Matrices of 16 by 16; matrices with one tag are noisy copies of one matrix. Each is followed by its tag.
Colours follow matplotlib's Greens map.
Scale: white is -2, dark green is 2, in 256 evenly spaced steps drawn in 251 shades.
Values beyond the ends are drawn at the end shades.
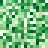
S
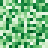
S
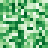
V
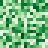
S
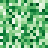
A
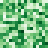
V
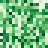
A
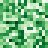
V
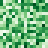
S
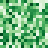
A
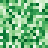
A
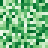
S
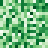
S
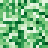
V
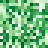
A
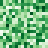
S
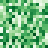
A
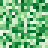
S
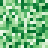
S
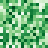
A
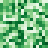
V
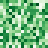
A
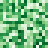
V
